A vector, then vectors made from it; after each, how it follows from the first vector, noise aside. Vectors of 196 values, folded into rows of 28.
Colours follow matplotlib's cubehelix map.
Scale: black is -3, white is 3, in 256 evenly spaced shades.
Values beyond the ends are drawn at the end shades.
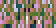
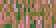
shrunk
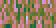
shrunk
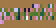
partly zeroed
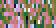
sign-scrambled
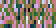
copied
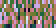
copied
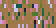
partly zeroed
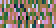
sign-scrambled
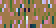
partly zeroed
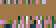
partly zeroed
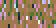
partly zeroed
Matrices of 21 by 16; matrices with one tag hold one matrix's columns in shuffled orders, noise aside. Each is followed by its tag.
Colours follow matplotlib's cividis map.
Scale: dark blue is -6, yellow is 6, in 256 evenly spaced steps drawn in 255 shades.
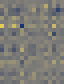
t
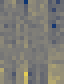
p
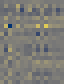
t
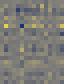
t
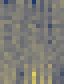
p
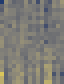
p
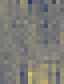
p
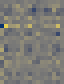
t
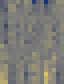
p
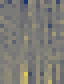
p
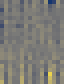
p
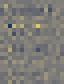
t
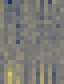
p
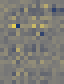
t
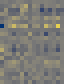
t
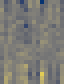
p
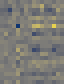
t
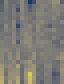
p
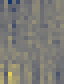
p
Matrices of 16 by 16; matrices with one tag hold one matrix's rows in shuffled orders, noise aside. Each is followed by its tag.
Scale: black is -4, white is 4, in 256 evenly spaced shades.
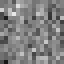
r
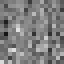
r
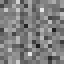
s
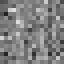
r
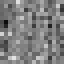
r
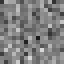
s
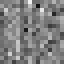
s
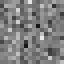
s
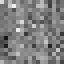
r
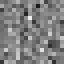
s
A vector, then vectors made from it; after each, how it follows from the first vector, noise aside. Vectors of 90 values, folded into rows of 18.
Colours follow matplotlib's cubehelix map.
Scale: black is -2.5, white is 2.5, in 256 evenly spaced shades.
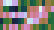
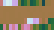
partly zeroed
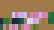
partly zeroed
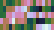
reversed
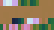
partly zeroed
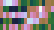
copied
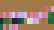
partly zeroed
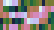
copied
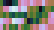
negated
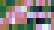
reversed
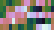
reversed
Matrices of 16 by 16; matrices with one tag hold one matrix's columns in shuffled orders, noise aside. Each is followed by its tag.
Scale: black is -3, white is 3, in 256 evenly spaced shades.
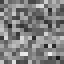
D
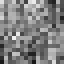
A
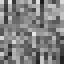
A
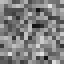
D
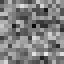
D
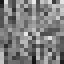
A
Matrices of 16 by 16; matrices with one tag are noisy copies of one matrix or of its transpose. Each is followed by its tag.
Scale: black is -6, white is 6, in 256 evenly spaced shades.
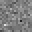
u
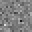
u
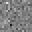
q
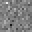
q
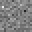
q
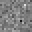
u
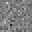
q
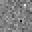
u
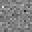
q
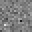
u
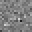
u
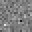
u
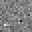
u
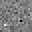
u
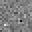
u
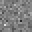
u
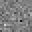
u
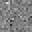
q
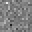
q
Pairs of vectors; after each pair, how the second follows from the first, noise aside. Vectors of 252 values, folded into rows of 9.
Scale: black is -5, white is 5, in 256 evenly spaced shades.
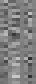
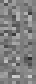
sign-scrambled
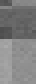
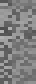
sign-scrambled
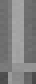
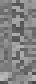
sign-scrambled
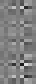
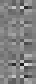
copied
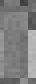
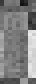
scaled up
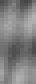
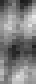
scaled up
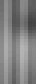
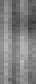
copied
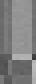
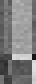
scaled up
